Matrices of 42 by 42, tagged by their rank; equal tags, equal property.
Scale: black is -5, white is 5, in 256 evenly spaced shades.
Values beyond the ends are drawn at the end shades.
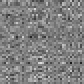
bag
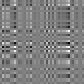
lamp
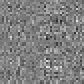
bag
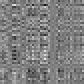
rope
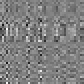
rope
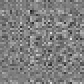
bag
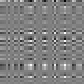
lamp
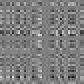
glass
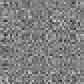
bag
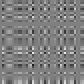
lamp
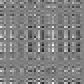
glass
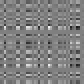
lamp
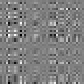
glass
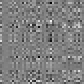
rope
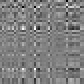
glass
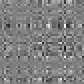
rope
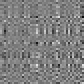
rope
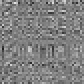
bag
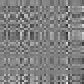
glass
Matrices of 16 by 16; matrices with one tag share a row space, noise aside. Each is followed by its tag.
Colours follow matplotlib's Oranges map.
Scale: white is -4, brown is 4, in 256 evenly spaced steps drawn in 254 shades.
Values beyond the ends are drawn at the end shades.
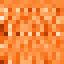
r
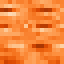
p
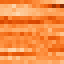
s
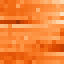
s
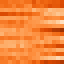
s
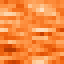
p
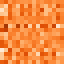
r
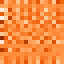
r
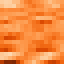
p
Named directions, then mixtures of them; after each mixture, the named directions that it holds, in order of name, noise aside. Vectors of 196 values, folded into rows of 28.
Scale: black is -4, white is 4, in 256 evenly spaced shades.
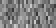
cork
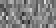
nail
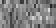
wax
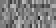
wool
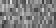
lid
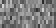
lid, wax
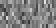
nail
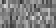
lid, wax, wool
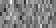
cork, lid, nail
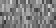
lid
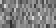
nail, wax, wool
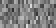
cork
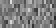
cork, lid, nail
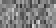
cork, wool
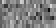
wax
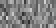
nail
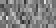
nail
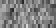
cork, lid, wax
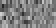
lid, nail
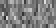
nail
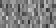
cork, nail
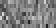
nail, wax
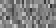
cork, nail, wool
